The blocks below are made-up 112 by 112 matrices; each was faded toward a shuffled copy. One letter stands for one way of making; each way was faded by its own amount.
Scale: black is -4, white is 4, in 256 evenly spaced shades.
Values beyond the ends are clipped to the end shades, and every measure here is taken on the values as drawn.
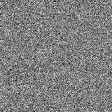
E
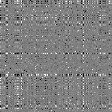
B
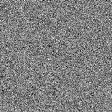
E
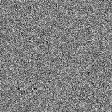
E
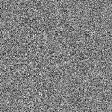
E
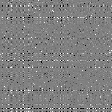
B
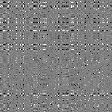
B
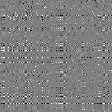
B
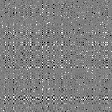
B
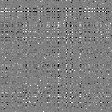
B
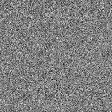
E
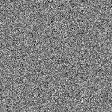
E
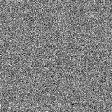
E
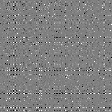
B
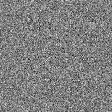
E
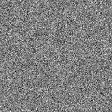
E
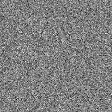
E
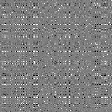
B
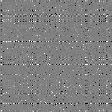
B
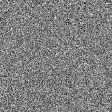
E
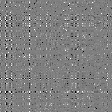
B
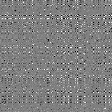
B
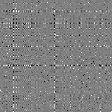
B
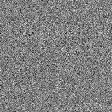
E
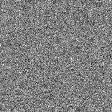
E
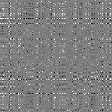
B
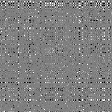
B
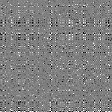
B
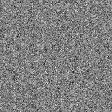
E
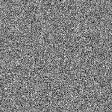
E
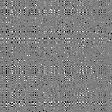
B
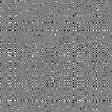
B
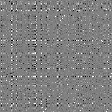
B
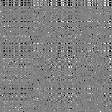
B
